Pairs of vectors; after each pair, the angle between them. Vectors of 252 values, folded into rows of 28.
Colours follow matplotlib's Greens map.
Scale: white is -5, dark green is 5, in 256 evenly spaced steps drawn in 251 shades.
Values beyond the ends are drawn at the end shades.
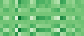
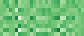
nearly opposite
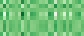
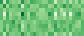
nearly parallel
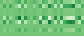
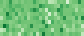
orthogonal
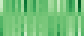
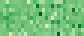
orthogonal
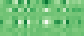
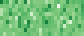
partly opposed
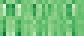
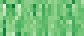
nearly parallel
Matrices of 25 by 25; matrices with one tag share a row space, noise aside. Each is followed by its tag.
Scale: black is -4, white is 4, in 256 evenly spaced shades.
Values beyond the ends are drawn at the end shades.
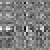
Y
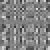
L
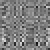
L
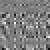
L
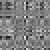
Y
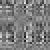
Y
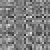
Y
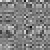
Y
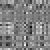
Y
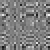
L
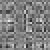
Y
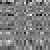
Y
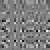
L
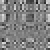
L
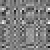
L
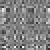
L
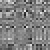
Y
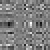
Y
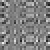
L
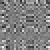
L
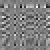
L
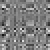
L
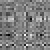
Y
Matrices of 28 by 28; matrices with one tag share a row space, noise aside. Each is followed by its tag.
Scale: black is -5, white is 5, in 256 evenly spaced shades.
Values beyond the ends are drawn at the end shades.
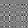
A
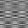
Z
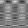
Z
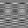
Z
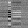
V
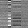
V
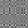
A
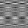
Z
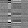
V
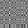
A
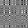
A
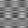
Z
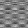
Z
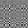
A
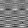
Z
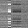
V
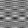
Z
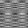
Z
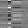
V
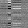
V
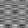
Z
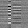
V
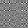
A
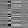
V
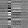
V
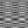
Z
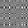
A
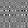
A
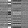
V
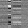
V
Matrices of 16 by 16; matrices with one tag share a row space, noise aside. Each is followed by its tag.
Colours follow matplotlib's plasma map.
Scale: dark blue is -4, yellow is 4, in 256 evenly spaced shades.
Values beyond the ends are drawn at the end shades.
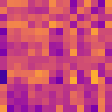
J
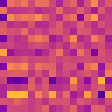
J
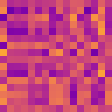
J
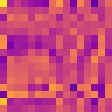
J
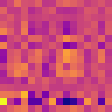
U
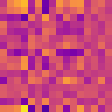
U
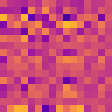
U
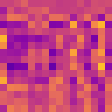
J
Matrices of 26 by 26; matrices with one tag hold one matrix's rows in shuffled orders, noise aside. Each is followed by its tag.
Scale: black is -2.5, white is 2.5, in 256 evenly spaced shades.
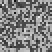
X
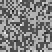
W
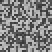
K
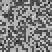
K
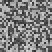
K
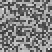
X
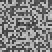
X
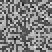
W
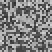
X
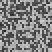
X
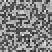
X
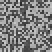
W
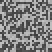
X
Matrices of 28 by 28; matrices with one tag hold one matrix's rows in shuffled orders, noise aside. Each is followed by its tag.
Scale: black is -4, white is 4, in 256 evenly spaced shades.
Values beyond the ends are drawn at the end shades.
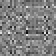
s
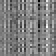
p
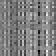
p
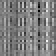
p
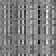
p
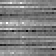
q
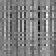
p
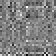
s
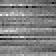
q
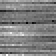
q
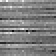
q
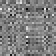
s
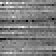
q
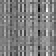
p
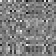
s
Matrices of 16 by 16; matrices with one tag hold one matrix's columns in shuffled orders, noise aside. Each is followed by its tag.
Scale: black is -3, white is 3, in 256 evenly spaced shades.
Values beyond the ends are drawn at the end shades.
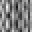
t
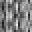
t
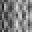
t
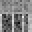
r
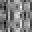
t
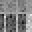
r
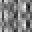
t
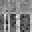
r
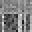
r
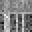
r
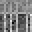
r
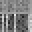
r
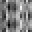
t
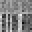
r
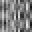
t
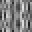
t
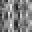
t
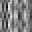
t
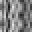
t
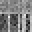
r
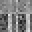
r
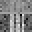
r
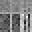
r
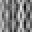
t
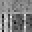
r
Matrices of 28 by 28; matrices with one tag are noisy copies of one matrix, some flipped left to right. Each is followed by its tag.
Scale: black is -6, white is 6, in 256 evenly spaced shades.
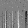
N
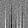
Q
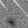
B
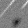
B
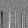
N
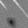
B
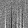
Q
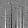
Q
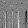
N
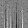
Q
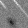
B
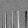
N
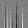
Q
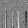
N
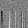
N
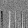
N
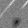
B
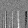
N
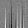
Q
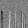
N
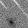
B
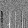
N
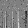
N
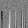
N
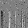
N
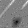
B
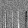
N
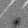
B
